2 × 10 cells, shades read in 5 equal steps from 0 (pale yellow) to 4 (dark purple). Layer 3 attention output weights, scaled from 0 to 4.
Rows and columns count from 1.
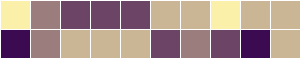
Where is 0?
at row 1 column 1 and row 1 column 8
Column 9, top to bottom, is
1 4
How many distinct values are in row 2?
4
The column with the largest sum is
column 9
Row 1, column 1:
0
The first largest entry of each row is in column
3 1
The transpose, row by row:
0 4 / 2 2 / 3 1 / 3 1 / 3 1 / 1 3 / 1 2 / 0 3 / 1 4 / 1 1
